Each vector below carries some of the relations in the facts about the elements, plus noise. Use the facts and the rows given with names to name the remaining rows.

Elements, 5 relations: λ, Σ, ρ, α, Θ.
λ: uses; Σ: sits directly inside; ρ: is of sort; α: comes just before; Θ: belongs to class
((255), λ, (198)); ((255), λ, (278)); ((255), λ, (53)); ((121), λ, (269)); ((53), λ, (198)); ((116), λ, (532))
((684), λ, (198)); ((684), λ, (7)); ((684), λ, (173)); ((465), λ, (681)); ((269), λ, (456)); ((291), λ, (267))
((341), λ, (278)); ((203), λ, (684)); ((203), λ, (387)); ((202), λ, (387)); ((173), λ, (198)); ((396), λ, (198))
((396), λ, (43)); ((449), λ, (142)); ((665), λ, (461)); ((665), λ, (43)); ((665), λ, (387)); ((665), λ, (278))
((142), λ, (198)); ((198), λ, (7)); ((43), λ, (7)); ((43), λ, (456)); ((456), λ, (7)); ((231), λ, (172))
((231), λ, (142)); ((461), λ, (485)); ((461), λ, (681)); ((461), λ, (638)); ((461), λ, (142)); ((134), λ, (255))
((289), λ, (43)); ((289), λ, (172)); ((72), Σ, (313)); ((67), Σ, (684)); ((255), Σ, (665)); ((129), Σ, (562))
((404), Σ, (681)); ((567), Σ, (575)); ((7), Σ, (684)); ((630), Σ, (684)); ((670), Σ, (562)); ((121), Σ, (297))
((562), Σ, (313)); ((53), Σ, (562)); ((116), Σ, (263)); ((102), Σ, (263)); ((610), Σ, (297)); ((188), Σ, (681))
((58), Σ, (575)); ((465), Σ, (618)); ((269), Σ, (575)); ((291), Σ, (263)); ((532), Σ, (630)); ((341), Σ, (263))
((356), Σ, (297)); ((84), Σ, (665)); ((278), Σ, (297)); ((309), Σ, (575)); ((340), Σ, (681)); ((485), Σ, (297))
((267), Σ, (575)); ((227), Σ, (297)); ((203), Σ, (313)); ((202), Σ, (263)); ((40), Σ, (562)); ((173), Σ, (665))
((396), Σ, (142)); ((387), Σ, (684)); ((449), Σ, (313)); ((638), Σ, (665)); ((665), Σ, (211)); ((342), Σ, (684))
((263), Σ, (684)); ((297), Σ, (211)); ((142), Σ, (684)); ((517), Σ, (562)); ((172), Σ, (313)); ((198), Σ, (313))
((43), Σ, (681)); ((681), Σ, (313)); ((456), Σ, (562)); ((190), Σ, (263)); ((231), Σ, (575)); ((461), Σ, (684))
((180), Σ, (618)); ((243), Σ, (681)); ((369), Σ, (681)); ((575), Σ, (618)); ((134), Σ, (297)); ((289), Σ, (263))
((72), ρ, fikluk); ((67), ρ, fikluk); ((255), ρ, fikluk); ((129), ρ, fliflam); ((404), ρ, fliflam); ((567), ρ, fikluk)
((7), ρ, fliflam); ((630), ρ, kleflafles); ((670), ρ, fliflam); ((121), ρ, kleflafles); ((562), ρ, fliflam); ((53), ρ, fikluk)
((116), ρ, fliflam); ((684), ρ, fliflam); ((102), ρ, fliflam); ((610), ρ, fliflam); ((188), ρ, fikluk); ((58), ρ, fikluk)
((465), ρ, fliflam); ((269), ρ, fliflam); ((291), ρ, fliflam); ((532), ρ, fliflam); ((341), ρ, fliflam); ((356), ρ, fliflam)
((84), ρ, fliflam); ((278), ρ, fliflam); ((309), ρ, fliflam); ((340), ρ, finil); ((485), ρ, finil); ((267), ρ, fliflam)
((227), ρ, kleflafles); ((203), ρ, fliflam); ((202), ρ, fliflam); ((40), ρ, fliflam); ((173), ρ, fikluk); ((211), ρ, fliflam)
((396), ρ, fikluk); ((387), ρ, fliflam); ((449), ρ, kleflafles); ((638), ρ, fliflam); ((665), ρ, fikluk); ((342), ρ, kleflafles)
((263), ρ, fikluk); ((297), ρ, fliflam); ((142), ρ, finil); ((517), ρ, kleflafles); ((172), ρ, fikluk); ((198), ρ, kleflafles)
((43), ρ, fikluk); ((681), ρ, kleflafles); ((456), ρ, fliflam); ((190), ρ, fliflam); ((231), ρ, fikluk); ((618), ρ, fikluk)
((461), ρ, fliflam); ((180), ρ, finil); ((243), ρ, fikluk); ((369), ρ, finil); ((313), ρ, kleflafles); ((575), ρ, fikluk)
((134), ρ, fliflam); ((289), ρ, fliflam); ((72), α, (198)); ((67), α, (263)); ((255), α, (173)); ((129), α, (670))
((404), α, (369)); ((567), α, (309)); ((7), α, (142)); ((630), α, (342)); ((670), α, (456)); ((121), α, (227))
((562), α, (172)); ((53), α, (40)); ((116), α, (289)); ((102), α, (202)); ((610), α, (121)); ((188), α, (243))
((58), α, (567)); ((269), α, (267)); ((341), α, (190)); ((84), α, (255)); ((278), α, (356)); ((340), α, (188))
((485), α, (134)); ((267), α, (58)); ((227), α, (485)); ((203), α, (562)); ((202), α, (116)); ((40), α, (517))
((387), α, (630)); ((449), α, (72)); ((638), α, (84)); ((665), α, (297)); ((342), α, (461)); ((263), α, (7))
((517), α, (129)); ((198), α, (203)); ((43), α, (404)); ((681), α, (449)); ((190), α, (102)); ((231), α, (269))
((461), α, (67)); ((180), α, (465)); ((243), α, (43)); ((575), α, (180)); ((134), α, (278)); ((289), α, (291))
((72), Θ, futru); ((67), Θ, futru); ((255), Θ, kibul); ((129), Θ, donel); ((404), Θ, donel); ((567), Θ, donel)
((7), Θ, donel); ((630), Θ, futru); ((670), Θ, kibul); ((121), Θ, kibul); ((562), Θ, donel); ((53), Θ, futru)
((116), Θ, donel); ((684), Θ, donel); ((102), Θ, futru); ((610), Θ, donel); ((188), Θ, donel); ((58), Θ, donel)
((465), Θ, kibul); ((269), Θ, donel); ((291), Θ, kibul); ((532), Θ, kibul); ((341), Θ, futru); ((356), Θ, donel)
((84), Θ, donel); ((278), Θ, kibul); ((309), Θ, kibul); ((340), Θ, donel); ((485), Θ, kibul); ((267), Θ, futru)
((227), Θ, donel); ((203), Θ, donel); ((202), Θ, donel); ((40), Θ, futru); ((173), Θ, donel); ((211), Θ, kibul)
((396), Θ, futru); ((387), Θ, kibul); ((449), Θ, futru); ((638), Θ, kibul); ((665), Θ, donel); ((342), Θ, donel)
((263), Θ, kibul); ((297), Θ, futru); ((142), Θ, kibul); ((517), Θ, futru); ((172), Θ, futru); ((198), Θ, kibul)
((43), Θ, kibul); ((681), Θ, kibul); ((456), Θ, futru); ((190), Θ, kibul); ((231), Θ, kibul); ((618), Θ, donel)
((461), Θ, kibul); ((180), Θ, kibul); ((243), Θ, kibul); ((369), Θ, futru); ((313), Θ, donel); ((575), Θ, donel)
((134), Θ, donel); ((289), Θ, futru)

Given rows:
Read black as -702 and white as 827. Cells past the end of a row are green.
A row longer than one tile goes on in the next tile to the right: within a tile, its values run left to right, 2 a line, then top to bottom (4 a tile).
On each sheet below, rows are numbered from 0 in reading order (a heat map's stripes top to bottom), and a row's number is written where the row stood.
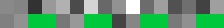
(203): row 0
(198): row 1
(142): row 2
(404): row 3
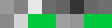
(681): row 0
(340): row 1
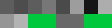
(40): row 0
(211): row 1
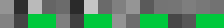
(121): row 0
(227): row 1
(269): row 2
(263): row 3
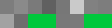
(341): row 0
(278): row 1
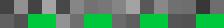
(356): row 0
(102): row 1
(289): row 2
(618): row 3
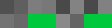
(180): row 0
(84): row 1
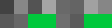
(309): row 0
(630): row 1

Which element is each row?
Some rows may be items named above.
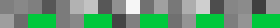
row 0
(341)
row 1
(485)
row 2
(142)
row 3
(485)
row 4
(203)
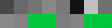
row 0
(267)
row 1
(517)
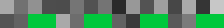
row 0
(255)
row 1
(610)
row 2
(291)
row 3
(297)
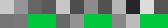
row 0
(665)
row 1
(43)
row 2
(449)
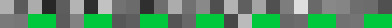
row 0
(231)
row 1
(297)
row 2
(618)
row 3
(255)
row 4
(172)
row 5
(7)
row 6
(575)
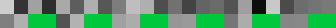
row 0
(53)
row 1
(172)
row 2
(638)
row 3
(340)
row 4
(562)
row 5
(267)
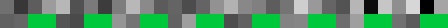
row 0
(313)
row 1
(396)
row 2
(387)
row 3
(369)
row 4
(173)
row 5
(461)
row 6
(562)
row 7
(684)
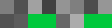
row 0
(67)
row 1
(456)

